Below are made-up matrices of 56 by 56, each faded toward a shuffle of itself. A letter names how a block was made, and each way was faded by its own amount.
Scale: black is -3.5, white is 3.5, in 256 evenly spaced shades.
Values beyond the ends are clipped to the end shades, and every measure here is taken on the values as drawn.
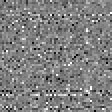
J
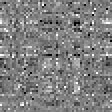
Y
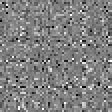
Y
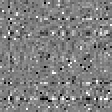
Y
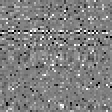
Y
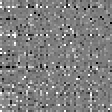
Y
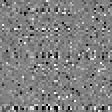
Y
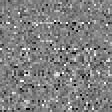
J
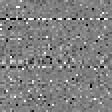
Y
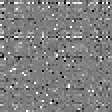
Y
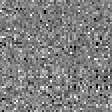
J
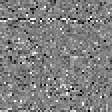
J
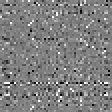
Y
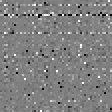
Y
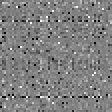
Y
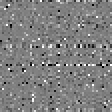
Y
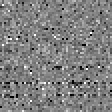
J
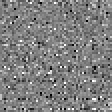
J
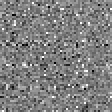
J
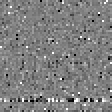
J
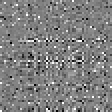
Y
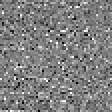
J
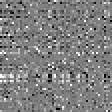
Y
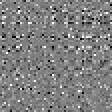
Y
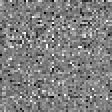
J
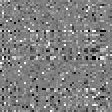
Y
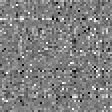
J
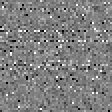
J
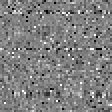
J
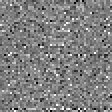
J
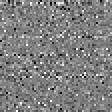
J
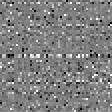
Y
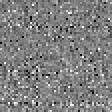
J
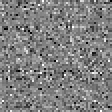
J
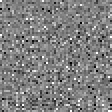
J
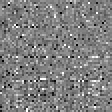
J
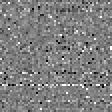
J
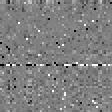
Y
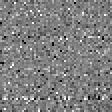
J
